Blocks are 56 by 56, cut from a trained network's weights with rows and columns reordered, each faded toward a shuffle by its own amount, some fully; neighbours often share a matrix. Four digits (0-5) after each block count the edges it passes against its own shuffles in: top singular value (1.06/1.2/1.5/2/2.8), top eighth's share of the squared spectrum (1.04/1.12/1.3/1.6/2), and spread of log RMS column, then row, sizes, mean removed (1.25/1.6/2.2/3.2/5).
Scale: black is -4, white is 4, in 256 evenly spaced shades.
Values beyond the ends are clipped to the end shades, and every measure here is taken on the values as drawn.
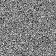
0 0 0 0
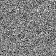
0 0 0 0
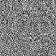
3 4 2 1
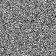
0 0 0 0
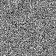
0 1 0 0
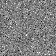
0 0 0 0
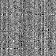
4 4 1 2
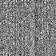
3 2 0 1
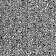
2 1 0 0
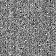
2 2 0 0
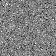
0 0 0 0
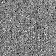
1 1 0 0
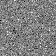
0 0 0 0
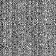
3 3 0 2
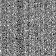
3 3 1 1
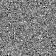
1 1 0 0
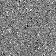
1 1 0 0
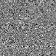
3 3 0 2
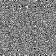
3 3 1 2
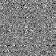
3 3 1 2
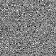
3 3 0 2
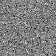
2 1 0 0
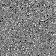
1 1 0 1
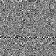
3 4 1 3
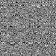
3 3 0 3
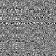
4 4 1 3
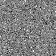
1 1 0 0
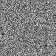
2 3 0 0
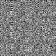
3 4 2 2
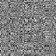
3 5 2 2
